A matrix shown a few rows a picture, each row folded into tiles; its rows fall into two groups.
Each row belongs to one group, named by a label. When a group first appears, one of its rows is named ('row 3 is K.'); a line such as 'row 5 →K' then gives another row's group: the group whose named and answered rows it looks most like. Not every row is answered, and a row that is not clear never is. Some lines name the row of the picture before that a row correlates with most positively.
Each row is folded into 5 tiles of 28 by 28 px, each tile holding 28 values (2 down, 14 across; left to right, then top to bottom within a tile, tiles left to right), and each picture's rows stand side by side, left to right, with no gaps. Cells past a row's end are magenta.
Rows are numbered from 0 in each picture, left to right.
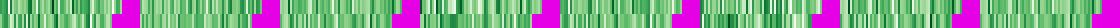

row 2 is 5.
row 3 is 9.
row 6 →5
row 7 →5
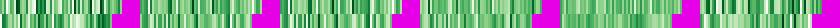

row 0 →9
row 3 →5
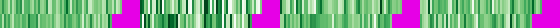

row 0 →9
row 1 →9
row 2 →9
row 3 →5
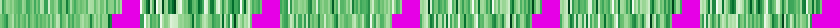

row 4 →5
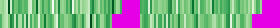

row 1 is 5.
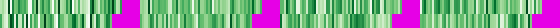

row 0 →5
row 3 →9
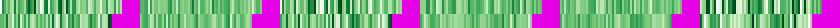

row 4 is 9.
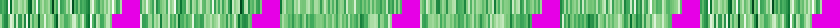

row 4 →9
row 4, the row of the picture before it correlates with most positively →4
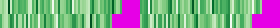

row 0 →5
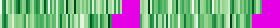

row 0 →9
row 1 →5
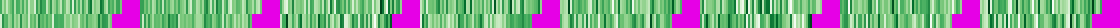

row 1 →9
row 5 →9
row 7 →5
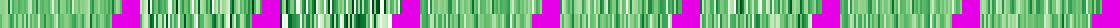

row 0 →5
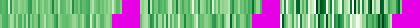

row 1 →5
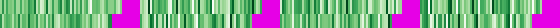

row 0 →9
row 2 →9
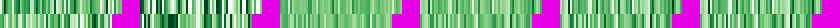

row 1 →9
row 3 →5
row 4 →5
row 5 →5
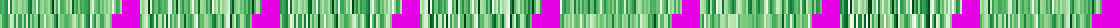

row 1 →5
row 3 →5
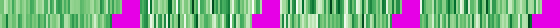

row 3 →9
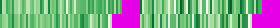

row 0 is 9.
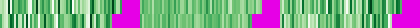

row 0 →5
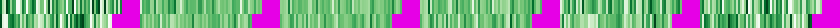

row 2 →5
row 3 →5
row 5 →9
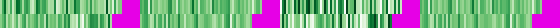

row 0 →9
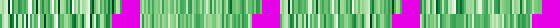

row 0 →5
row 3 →9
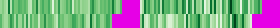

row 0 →5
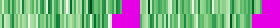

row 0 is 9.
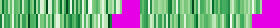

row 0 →9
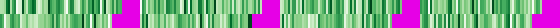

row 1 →9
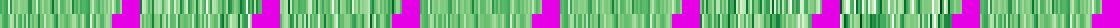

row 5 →9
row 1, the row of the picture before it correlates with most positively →2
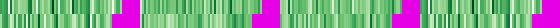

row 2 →5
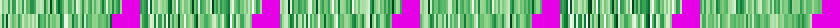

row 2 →5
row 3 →5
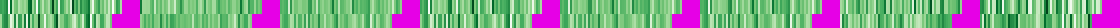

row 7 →9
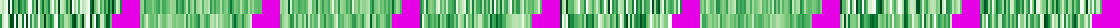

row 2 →5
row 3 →9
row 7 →9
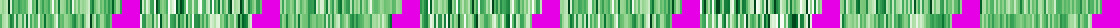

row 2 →9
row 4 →5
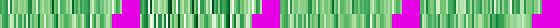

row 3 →9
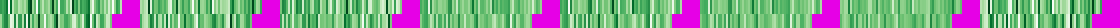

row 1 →5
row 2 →9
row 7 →5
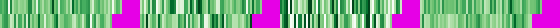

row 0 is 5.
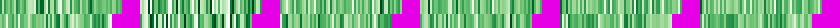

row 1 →5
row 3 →5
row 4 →9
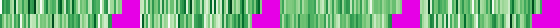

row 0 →9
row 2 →9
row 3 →5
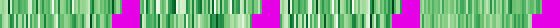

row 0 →5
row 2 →5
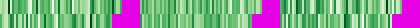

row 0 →5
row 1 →9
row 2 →9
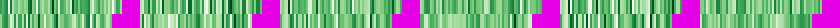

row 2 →5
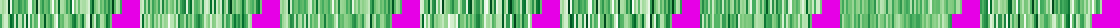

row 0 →5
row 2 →5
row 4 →5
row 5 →9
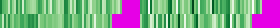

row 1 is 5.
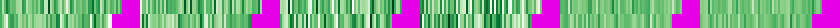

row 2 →5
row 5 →5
